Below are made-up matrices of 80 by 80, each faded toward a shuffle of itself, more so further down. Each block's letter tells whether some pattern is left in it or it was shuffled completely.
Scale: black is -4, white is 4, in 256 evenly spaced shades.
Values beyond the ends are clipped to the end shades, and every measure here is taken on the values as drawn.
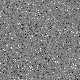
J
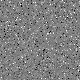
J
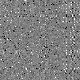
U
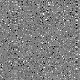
U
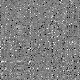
U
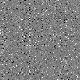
U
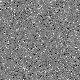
J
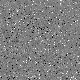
J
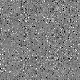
U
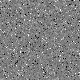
J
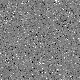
J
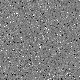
J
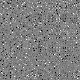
U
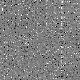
U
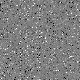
U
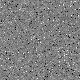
J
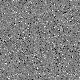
J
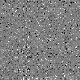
U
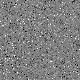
J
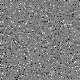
U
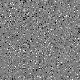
U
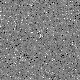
J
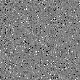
U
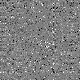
U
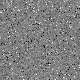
J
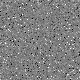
J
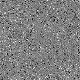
U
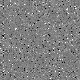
U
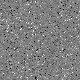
J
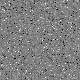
J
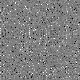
U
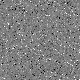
J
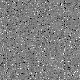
U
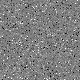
J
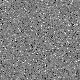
J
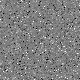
J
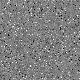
J
